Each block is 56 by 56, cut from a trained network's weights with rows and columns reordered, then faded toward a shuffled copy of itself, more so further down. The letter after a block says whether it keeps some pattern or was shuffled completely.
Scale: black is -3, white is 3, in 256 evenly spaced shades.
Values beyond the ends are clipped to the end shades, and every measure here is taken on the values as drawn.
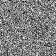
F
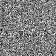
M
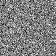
M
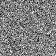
F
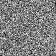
F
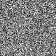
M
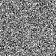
M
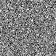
F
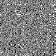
M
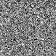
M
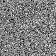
F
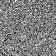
F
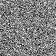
F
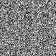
M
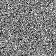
F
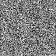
M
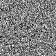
F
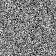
F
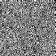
M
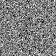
M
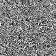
M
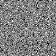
M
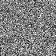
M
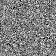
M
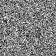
M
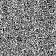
M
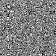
M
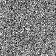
F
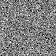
F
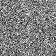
M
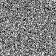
M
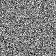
F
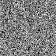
M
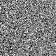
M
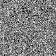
M
